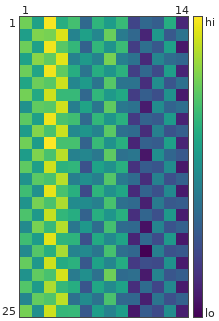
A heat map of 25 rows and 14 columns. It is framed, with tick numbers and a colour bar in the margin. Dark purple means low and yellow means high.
Slope: up to the left. Odd rows or columns: none. Stripes: upright, repeating 3 times.
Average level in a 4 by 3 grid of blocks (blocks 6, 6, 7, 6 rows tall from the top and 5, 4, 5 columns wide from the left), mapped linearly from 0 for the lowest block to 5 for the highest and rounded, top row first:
531
530
530
420
